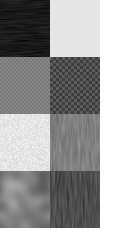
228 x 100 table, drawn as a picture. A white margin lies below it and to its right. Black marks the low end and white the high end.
The table splits into 4 rows of 2 panels. Panel 1,1: very low, streaked across, faint in contrast. Panel 1,2: very high, flat. Panel 2,1: middling, checkered, faint in contrast. Panel 2,2: low, checkered. Panel 3,1: very high, fine-grained, faint in contrast. Panel 3,2: middling, streaked downward, faint in contrast. Panel 4,1: middling, smooth. Panel 4,2: low, streaked downward, faint in contrast.
